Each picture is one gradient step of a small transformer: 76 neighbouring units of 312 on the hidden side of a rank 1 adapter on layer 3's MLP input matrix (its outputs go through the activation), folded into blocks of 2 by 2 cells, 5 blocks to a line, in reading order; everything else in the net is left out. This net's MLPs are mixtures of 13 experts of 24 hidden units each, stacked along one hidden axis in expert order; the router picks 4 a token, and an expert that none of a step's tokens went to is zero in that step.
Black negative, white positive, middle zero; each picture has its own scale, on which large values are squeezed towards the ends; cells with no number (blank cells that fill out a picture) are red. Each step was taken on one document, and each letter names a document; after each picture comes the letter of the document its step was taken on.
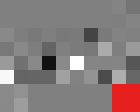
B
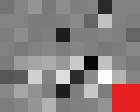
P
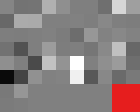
B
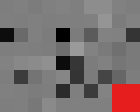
P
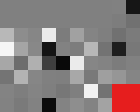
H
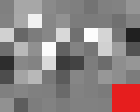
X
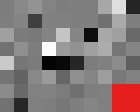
X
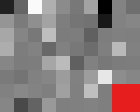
H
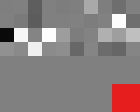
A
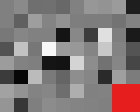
X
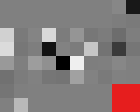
H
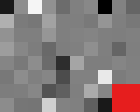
H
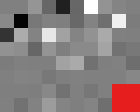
A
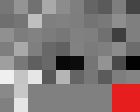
B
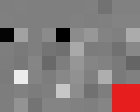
P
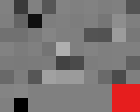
B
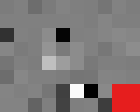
P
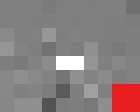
H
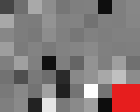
H
